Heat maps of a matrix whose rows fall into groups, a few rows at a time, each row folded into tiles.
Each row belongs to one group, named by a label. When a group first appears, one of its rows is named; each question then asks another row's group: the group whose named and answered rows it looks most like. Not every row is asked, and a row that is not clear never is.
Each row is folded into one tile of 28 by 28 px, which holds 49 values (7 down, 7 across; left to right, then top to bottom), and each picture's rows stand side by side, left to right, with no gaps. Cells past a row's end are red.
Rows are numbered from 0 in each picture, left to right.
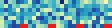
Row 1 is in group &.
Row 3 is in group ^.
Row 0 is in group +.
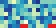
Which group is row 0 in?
+
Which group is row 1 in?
&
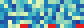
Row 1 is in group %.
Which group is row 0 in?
&
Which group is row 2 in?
%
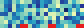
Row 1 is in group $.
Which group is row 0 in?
^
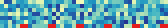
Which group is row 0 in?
&
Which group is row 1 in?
%
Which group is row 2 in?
%
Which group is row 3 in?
^
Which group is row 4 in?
$
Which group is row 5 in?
%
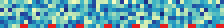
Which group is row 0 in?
&
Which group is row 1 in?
$
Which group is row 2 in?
^
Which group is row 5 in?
+
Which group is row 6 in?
&
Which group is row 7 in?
^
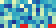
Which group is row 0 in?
^
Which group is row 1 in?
$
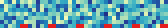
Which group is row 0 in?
&
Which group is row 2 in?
^
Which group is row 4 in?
^
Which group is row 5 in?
$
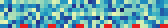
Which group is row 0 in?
^
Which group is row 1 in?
^
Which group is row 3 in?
&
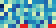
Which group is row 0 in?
%
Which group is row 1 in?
$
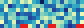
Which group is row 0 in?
%
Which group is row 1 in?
$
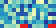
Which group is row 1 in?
%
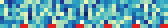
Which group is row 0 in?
$
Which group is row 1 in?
$
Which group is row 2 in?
+
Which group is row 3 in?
$
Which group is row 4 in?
+
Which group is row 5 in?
$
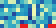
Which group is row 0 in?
%
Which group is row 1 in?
$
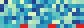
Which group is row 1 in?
+
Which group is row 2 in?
%
